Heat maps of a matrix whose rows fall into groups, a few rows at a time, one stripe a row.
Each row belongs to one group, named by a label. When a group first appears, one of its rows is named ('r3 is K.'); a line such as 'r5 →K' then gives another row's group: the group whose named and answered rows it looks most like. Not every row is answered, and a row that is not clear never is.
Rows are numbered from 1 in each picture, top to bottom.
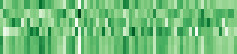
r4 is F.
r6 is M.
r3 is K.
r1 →M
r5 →M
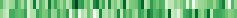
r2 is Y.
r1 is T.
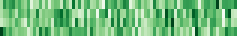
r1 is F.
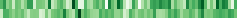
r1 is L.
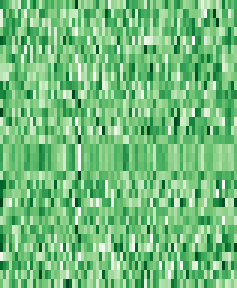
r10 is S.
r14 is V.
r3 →F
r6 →V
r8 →Y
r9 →Y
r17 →M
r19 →M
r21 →L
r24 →M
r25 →K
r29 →Y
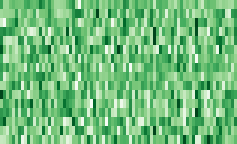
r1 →M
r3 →Y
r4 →F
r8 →V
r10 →K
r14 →L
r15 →V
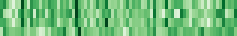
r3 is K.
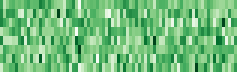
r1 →M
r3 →T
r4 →K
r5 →V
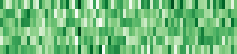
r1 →V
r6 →S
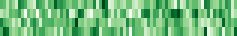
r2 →V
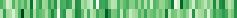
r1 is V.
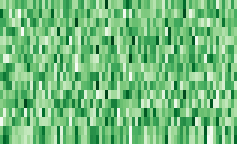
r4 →K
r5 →F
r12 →S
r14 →F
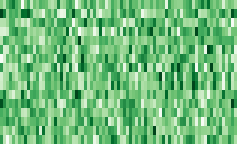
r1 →K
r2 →L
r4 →Y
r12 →L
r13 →T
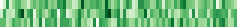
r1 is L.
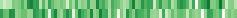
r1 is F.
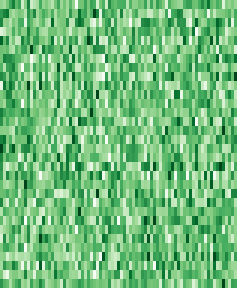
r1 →K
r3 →V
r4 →F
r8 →K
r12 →K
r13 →L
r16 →L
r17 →L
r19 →V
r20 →S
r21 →S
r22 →T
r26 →K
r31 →Y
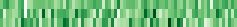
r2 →V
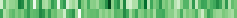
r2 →M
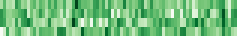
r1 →T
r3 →L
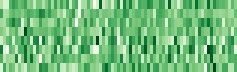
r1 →Y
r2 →M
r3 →K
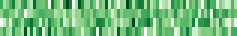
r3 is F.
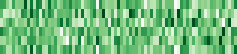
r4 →T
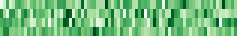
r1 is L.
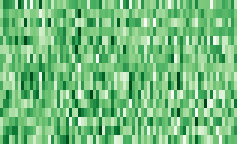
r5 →S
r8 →M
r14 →Y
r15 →S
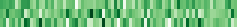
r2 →S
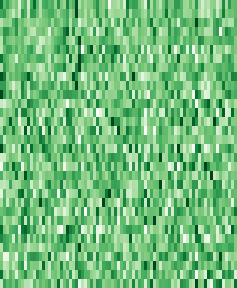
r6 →S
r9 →L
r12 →F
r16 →M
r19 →F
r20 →S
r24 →T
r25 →V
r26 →L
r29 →F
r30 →V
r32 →Y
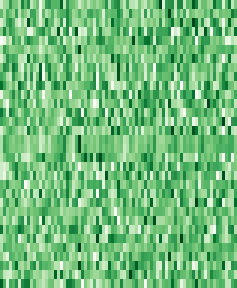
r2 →S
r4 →Y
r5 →F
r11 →F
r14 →T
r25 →V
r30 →T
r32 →L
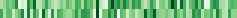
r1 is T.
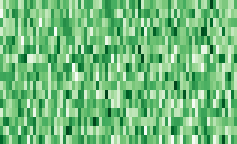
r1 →S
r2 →F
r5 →K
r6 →S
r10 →V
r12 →T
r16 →T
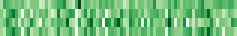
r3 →S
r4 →K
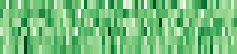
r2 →M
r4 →K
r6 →S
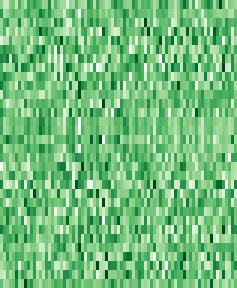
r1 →F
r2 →M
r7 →T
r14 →M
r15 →M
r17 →M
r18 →T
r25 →S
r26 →T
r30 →T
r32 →S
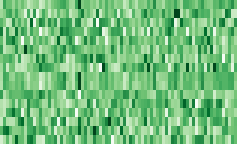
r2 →V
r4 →S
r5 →K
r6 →S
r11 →M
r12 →F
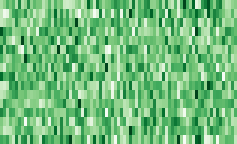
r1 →F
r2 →Y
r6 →K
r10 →Y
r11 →Y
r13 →L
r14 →V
